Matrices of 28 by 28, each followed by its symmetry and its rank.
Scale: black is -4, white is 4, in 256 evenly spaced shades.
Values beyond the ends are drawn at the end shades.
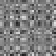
antisymmetric, rank two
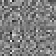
neither, rank five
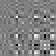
symmetric, rank two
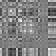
symmetric, rank two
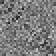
symmetric, full rank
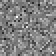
symmetric, full rank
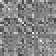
symmetric, rank five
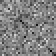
symmetric, full rank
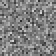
symmetric, full rank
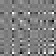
symmetric, rank two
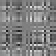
antisymmetric, rank two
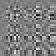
antisymmetric, rank two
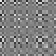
symmetric, rank two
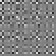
symmetric, rank two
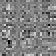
neither, rank five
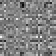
neither, rank five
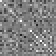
symmetric, rank five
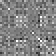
symmetric, rank five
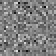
neither, rank five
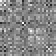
symmetric, rank five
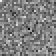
symmetric, full rank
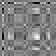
symmetric, rank two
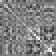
symmetric, rank five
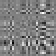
antisymmetric, rank two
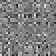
neither, rank five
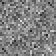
symmetric, full rank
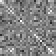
symmetric, rank five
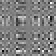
antisymmetric, rank two
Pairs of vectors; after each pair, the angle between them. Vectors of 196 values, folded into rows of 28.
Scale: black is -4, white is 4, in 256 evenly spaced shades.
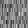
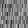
nearly parallel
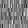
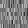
nearly opposite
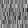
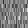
nearly opposite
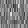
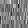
partly opposed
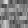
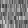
partly aligned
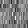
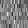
partly opposed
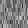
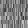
partly aligned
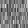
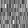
nearly parallel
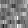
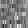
nearly parallel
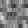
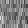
partly aligned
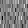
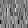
partly opposed
